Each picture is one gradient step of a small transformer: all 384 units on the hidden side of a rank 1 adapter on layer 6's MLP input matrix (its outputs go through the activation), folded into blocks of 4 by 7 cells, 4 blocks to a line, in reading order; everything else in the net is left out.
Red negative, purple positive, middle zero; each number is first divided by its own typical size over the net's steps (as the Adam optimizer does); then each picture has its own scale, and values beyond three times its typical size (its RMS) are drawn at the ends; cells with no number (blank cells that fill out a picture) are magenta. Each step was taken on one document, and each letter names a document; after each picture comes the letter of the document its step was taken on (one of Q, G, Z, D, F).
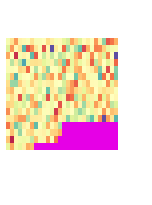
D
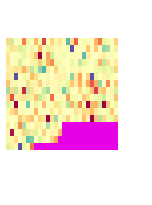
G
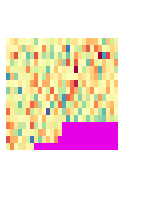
D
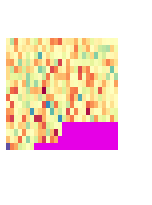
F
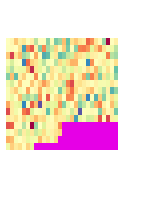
D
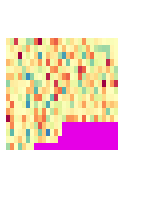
F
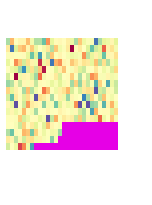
G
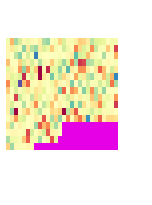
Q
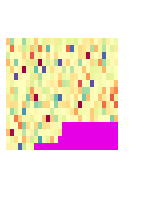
G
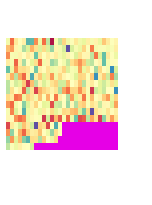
Q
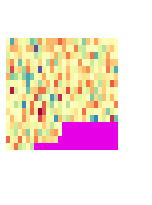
F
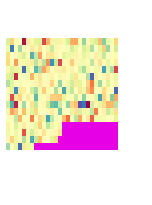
G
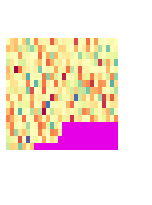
F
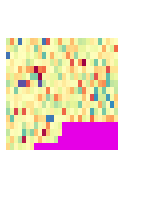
Q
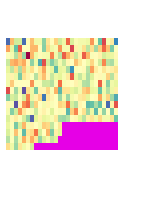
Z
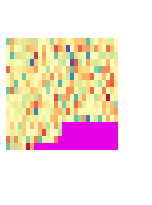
D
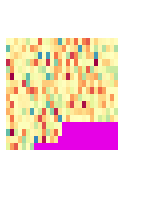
F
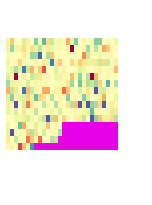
G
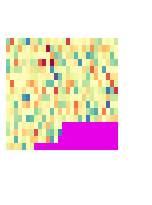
Z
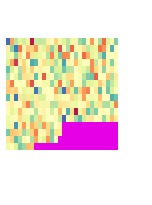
Z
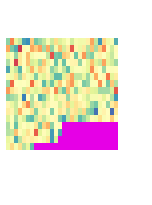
Z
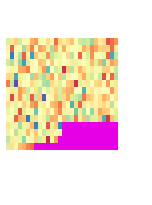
D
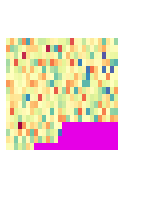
Z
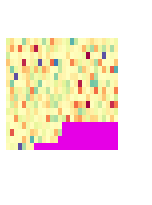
G
